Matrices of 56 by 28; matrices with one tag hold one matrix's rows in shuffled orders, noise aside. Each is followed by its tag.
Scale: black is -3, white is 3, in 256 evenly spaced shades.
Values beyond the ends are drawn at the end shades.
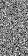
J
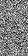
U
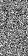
U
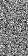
U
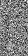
U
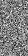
J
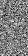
U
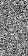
U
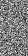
U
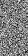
J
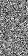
U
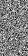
J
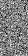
U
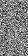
U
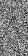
J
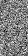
U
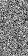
J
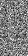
U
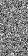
U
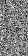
U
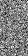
U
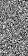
J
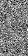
U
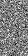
J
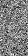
U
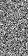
U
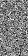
U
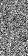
U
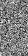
U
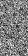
U
